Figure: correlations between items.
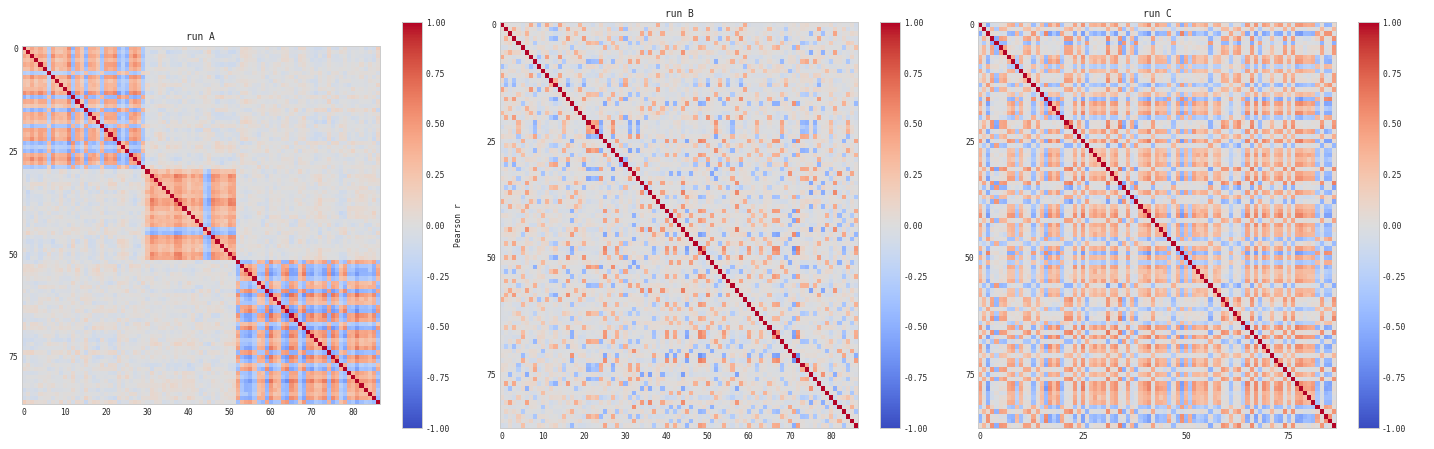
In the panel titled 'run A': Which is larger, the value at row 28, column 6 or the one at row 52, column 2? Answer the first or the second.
the second
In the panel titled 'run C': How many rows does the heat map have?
87
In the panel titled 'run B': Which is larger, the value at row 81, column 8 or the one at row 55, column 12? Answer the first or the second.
the first
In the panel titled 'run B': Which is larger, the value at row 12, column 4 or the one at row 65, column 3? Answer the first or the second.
the second
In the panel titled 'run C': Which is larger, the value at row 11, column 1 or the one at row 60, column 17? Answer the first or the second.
the first
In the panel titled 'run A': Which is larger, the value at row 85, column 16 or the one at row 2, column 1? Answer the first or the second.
the second
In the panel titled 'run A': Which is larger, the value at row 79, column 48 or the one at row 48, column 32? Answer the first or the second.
the second
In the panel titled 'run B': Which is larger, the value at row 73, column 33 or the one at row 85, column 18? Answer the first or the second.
the first
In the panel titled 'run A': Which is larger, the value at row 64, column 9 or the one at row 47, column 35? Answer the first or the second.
the second
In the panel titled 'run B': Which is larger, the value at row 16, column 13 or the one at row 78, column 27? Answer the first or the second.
the second
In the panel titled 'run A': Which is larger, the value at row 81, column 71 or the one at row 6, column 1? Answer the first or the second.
the first
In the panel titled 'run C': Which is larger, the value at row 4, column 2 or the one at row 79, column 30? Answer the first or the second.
the second
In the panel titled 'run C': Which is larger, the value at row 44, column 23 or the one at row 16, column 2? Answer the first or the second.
the second
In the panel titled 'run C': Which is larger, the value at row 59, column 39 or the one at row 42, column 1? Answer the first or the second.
the second
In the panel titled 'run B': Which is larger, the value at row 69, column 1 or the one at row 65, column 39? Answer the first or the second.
the second
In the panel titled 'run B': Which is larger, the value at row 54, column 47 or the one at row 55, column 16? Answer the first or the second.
the second
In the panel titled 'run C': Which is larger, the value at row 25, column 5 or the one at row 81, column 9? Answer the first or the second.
the first
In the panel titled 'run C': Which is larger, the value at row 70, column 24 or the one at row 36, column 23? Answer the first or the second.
the second
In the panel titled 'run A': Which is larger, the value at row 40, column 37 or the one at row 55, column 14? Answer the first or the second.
the first
